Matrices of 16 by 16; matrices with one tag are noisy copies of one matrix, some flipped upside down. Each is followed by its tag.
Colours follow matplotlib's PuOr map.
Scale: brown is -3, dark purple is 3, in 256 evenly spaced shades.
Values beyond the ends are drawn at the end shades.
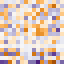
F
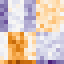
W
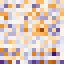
F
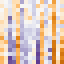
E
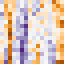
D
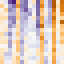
E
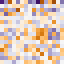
F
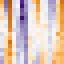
D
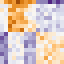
W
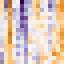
D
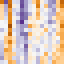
D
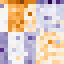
W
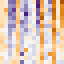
E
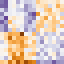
W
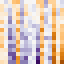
E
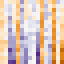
E
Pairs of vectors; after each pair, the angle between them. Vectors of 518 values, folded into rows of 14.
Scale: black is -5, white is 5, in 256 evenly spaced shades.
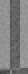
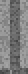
nearly parallel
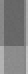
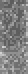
partly aligned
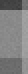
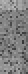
partly opposed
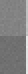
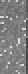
partly opposed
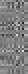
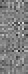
nearly opposite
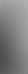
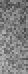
partly opposed
